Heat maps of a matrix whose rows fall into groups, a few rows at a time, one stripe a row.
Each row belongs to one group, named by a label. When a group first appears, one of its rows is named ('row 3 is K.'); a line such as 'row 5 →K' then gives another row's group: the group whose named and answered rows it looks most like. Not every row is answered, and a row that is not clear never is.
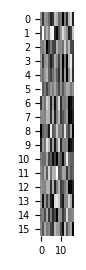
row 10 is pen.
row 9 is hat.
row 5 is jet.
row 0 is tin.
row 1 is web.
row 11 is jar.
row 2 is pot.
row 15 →tin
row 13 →tin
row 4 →tin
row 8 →pot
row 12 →hat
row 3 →tin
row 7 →hat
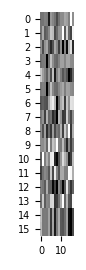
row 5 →pot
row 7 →pen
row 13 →web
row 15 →hat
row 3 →pot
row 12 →pen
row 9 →jar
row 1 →web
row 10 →web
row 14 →hat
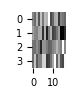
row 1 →hat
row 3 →web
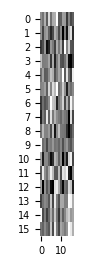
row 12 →tin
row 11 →web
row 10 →tin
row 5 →jar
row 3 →hat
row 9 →jet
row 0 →jar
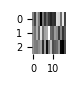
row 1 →jar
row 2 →hat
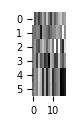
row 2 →web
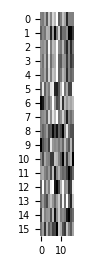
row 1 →hat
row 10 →tin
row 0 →jar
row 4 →jar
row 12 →web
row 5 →web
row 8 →pen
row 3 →jar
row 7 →jar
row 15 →pen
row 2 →jar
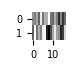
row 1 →web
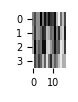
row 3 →jet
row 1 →tin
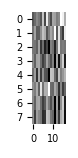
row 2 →pen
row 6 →tin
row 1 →web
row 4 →pen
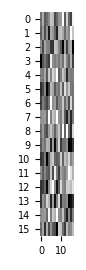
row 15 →pen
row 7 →jar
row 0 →web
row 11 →jet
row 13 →hat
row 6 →pot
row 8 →web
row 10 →pot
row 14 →jar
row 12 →pot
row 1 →pen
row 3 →pot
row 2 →tin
